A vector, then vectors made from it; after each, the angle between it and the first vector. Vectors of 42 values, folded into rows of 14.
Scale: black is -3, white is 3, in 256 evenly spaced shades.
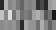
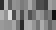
nearly parallel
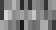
partly aligned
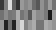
orthogonal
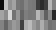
nearly parallel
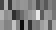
partly aligned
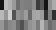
nearly parallel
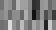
orthogonal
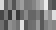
nearly opposite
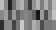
partly opposed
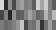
nearly opposite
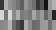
nearly parallel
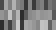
partly aligned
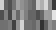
nearly opposite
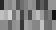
nearly parallel
